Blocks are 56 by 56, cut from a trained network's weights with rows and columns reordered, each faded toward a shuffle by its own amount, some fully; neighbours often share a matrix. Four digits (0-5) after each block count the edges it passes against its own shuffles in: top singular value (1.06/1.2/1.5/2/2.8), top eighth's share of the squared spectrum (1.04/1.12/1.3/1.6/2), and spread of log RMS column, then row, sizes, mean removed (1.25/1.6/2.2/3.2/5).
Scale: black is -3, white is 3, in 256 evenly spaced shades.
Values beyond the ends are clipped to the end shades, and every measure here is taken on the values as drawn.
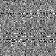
3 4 1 3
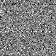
2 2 0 1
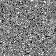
0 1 0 0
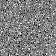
0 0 0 0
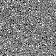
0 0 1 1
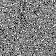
0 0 0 0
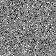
0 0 0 0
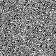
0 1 0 0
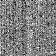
3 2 0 1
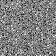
0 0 0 0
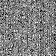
2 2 0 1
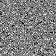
2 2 0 1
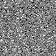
1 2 0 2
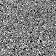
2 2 0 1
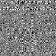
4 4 1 3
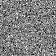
1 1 0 0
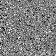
1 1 0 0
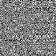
3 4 2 2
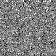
2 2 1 0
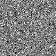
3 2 0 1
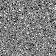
1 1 0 0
